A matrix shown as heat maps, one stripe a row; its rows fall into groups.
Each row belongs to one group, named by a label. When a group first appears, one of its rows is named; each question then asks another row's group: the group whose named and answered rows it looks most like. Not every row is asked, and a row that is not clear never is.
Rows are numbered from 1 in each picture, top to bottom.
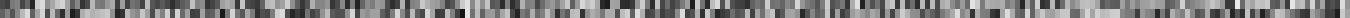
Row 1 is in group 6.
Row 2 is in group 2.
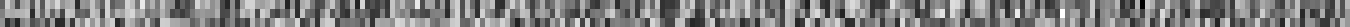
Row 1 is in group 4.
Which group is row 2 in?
4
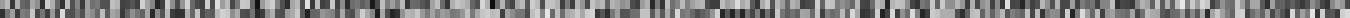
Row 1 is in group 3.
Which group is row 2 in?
6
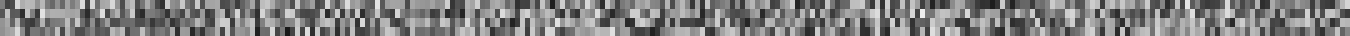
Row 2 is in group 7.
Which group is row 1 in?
2
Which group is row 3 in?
6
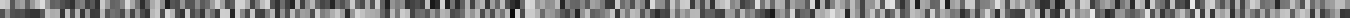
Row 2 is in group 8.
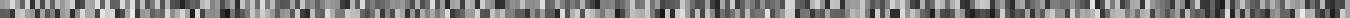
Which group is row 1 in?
4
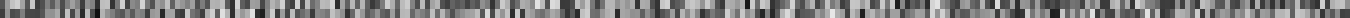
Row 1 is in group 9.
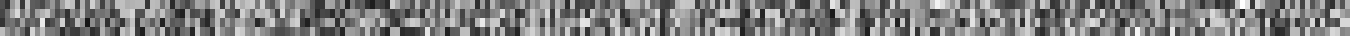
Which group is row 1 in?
4
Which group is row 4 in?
7
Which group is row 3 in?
6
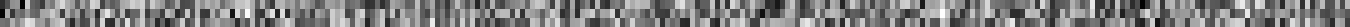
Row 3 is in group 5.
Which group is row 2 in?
8
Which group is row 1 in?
4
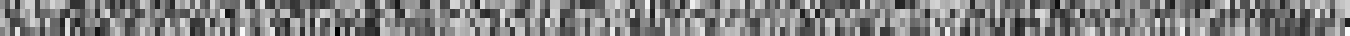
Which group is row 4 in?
3
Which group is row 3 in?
3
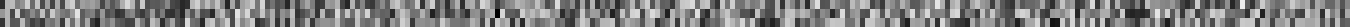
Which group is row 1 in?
4
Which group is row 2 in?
7
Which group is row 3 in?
8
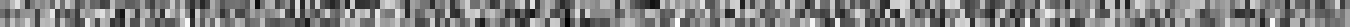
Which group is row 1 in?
3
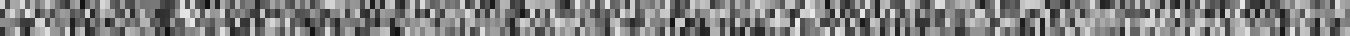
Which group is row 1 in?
9
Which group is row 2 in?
5
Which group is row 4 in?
6
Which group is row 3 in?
6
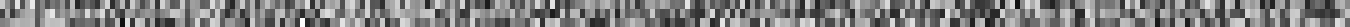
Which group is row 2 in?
2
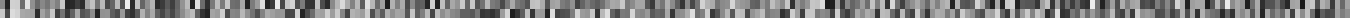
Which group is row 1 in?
5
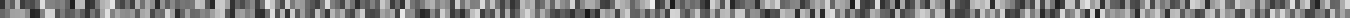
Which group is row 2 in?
8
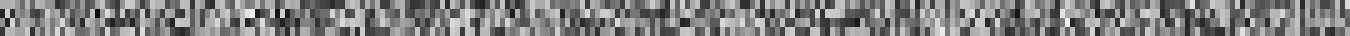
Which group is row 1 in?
7
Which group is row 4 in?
4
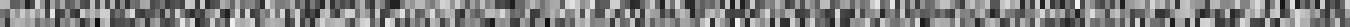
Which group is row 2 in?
2
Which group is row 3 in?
9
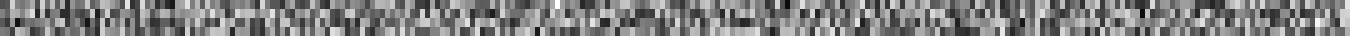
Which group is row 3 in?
6
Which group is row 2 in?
9
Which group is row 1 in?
5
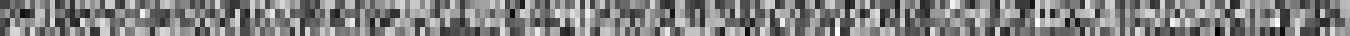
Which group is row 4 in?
9
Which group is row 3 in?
2
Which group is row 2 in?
6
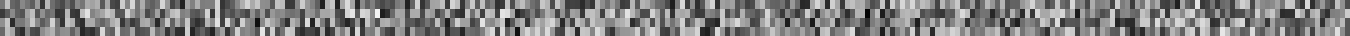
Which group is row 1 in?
4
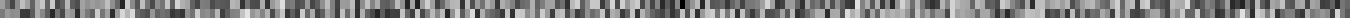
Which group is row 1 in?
2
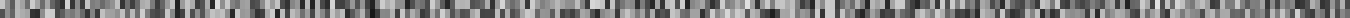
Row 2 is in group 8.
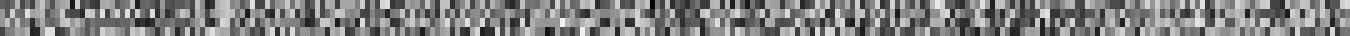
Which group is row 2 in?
5
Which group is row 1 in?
6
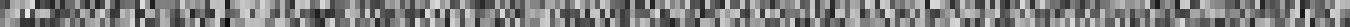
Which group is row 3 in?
4
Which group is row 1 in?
9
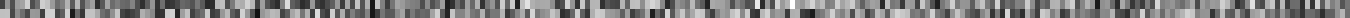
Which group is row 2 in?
3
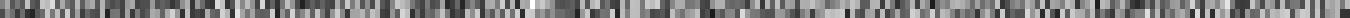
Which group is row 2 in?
8
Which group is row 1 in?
7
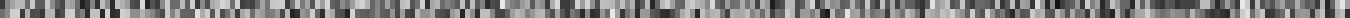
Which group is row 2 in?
4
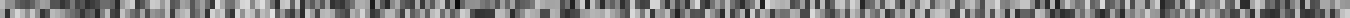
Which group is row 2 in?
9
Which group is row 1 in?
7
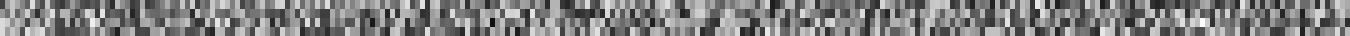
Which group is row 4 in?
7
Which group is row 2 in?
5
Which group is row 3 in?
3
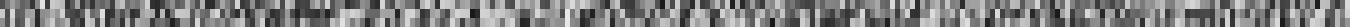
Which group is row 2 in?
5
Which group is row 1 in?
6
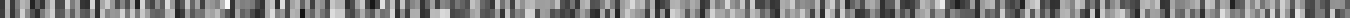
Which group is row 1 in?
8
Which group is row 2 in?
8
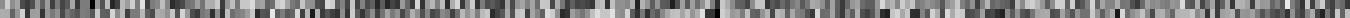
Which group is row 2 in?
3
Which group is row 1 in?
4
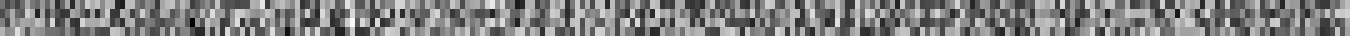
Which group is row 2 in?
9
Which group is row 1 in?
2
